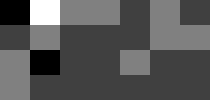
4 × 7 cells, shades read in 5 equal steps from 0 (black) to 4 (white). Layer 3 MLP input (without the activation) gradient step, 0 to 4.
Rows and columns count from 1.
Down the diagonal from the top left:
0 2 1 1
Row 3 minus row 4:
0 -1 0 0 1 0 0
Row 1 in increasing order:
0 1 1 2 2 2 4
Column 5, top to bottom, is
1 1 2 1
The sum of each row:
12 10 8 8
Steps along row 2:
up down same same up same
